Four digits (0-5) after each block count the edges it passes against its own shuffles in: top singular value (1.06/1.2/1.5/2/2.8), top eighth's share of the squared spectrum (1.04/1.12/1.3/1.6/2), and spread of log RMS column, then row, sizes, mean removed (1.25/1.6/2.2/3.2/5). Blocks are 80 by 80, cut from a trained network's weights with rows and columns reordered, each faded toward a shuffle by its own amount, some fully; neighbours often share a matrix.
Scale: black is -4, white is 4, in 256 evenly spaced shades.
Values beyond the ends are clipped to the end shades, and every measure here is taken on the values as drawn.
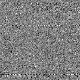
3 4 1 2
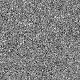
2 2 0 0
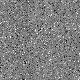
0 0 0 0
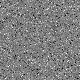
0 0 0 0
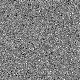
0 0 0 0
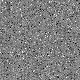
0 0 0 0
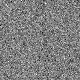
1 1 0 0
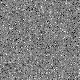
0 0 0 0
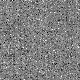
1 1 0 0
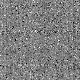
2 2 0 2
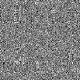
3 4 2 2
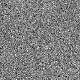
2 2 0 1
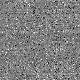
1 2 1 0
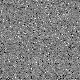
1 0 0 0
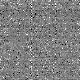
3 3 2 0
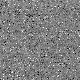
1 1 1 0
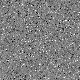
0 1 0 0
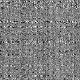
3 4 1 3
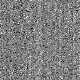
2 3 0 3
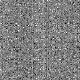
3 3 0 2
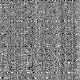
3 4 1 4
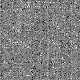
2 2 0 2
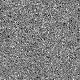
1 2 0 0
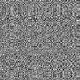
4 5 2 3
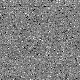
1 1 0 0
